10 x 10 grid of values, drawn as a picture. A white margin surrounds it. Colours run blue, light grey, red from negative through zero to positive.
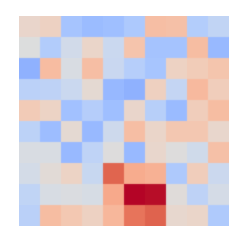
Odd rows or columns: none. Odd patch: higher, in the bottom middle. Ninth with the highest average: bottom middle. Mirror symmetry: none. Calmest part: bottom left. Average level on the scale: 50%.
